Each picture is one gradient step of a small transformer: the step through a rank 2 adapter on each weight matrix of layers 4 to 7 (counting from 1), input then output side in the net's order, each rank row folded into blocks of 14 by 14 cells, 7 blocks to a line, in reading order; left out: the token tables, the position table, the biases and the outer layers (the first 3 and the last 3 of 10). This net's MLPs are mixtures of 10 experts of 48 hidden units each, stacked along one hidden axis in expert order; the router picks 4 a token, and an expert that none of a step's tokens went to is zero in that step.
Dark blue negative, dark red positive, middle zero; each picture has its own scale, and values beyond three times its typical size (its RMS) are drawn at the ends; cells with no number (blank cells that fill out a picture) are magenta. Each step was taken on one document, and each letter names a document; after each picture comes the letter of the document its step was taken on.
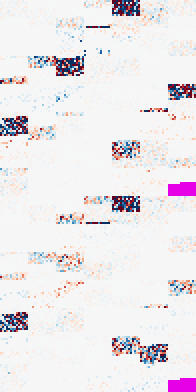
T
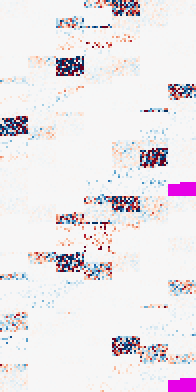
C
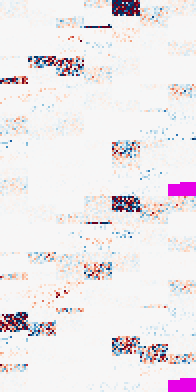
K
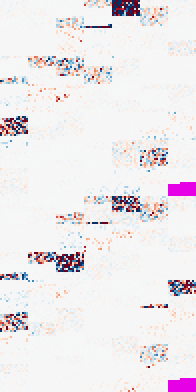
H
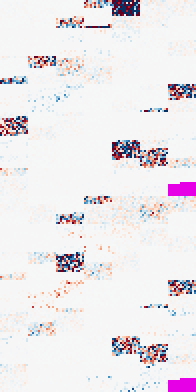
T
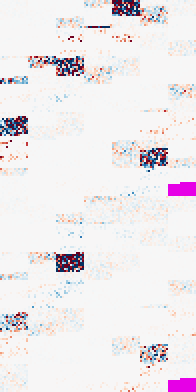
T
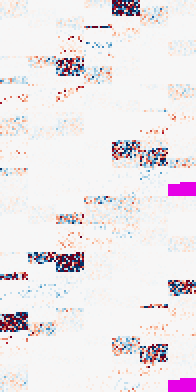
K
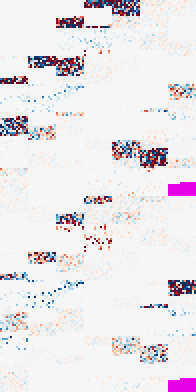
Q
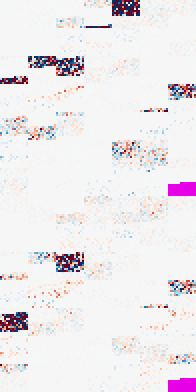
H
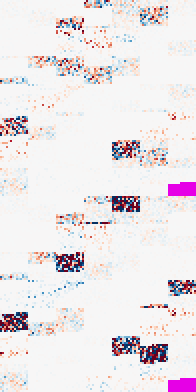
H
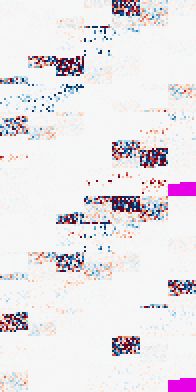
C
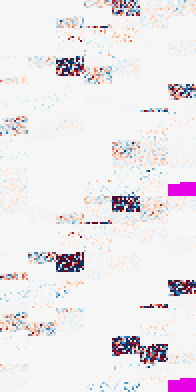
K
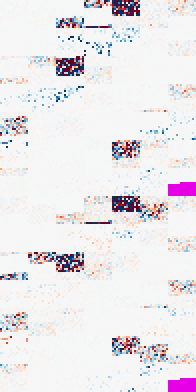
K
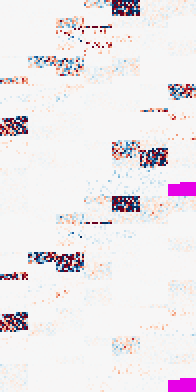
Q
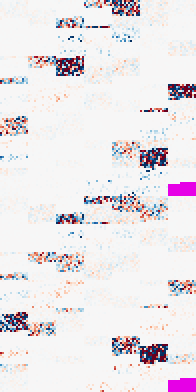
K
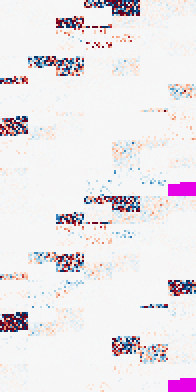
Q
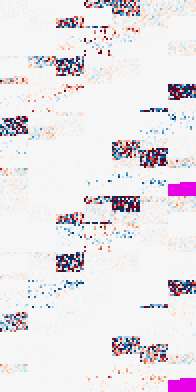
C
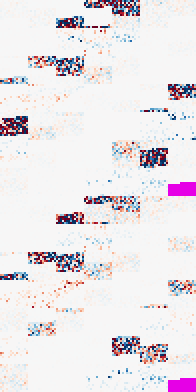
C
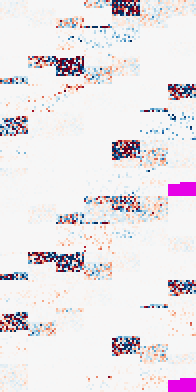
C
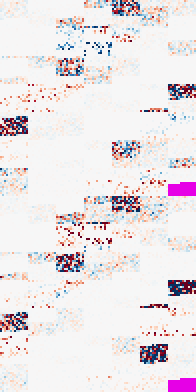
H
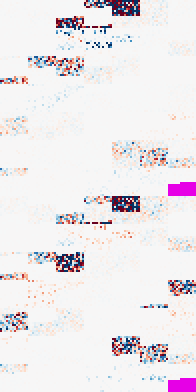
Q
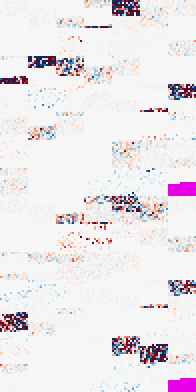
H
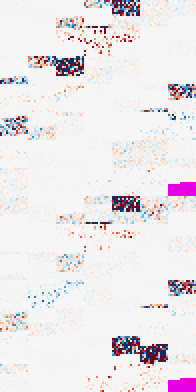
C
